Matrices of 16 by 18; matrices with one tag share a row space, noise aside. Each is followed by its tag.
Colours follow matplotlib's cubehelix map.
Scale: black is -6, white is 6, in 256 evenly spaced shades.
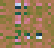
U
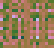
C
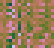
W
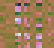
U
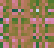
C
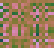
C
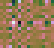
W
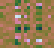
U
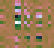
U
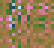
W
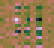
U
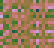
C
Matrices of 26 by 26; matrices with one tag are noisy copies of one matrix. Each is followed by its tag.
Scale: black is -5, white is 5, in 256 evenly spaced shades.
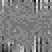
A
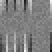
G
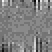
A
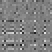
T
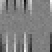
G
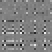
T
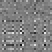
T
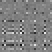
T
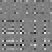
T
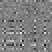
T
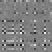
T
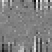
A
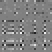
T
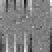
G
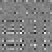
T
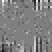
A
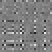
T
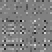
T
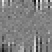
A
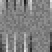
G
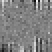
A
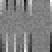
G
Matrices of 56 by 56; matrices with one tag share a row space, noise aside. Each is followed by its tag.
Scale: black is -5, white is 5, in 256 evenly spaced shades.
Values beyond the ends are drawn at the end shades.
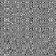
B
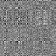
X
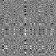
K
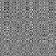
B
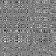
X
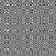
B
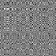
B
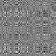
X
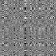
K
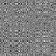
X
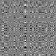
K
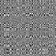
B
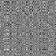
B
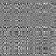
X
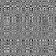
B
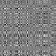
X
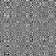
B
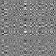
K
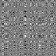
K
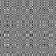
B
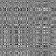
X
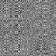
X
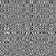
B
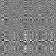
K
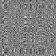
K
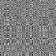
B
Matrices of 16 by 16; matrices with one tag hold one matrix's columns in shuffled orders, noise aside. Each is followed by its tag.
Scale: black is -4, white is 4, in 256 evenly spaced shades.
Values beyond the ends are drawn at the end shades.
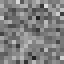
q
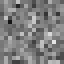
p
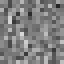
p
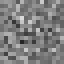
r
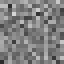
q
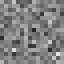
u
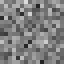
q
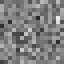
r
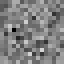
u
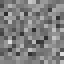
u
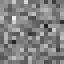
r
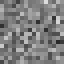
r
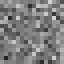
q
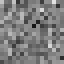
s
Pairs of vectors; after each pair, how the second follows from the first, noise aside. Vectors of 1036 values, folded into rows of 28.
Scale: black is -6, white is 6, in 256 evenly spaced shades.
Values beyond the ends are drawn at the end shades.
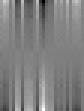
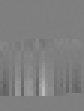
partly zeroed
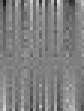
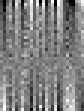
scaled up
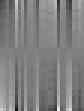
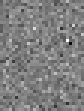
shuffled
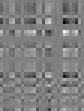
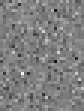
shuffled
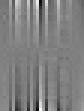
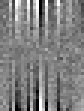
scaled up
